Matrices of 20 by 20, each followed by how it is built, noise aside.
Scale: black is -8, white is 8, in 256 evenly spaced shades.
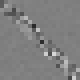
banded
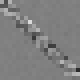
banded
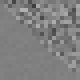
upper triangular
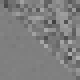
upper triangular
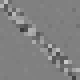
banded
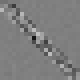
banded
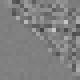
upper triangular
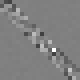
banded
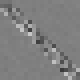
banded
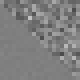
upper triangular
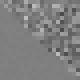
upper triangular
